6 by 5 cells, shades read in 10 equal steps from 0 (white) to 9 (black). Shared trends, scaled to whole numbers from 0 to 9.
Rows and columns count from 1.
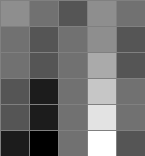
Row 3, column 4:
3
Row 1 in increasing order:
4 4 5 5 6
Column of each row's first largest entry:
3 2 2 2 2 2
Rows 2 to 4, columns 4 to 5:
4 6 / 3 6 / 2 5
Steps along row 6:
up down down up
